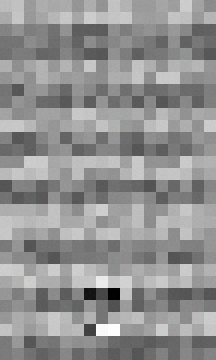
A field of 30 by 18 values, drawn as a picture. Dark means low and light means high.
Roughest part: bottom middle. Odd patch: rougher, in the bottom middle. Slope: none. Stripes: horizontal, repeating 7 times.
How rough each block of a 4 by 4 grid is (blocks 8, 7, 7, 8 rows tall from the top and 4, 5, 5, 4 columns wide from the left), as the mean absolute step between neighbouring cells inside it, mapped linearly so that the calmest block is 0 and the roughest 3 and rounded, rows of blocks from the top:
0101
1111
1100
1321
